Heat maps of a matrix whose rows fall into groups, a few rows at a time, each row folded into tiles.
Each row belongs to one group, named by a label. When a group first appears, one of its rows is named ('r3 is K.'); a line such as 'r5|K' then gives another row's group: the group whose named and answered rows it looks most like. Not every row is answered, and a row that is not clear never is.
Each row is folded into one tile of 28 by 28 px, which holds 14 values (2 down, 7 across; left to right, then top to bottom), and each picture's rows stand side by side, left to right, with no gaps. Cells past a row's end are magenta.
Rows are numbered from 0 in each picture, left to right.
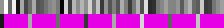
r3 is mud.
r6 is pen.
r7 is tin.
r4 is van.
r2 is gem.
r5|tin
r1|tin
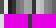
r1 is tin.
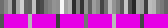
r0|pen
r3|van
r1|tin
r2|mud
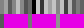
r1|gem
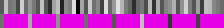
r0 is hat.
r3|hat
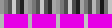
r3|van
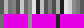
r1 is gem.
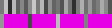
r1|mud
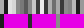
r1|mud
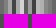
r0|pen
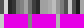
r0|tin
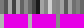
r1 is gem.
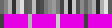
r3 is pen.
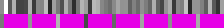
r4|mud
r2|van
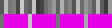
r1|tin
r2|hat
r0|hat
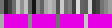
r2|hat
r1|gem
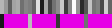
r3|hat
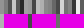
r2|hat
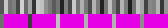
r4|van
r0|hat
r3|van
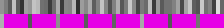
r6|pen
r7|hat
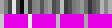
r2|tin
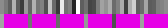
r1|hat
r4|pen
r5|tin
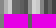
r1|mud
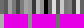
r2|hat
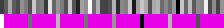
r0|van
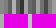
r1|van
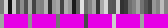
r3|pen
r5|gem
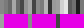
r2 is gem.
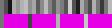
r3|van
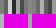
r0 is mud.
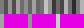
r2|van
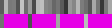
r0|hat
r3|van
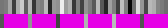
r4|van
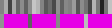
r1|mud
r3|van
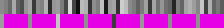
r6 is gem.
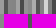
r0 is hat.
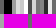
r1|hat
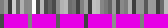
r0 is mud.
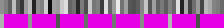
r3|hat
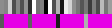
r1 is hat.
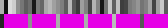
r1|gem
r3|van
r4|tin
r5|pen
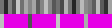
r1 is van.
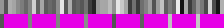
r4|mud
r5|pen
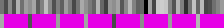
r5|gem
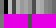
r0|gem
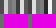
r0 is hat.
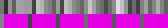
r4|mud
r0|gem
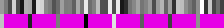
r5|pen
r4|tin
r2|hat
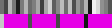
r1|pen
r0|van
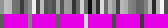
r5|pen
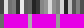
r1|gem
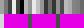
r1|mud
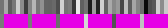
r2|hat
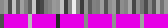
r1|tin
